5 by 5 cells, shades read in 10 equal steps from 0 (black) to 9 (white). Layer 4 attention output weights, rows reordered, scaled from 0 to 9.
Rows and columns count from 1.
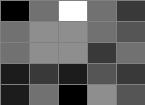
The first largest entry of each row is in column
3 2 2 4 4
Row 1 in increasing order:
0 2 4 4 9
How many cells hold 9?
1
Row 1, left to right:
0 4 9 4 2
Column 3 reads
9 5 5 1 0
